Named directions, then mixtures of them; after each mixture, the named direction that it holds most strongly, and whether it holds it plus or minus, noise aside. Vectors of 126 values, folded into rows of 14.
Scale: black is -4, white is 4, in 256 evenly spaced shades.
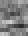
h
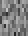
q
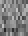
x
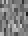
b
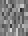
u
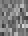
u, plus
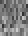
x, minus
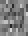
u, plus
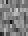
b, minus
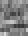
h, plus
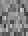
q, plus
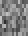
q, minus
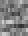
h, plus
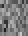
q, minus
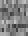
h, plus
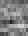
h, minus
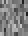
b, plus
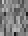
b, plus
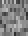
q, plus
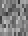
q, plus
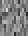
q, plus
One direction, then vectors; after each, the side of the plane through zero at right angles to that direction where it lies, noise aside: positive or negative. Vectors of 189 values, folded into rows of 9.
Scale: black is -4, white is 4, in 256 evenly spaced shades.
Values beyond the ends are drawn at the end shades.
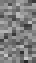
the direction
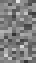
positive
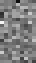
positive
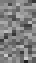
positive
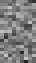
positive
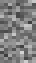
negative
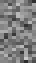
positive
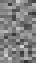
positive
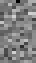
negative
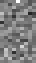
positive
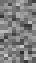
positive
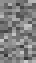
negative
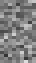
negative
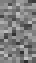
positive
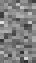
positive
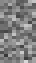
negative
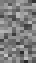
positive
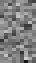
positive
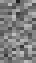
negative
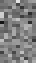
negative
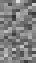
positive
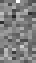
positive
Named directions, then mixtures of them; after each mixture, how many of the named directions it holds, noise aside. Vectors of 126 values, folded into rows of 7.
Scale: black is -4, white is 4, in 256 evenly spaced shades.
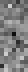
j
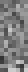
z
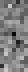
one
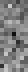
one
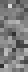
one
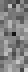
two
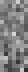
two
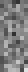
two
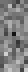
two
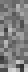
one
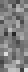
two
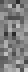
two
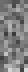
two
